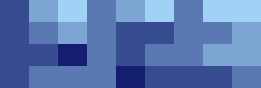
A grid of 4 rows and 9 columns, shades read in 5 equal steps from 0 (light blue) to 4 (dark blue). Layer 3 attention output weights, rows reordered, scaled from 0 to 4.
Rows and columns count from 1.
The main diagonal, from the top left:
3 2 4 2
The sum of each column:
12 8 7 8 11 8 9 6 4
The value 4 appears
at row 3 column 3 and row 4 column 5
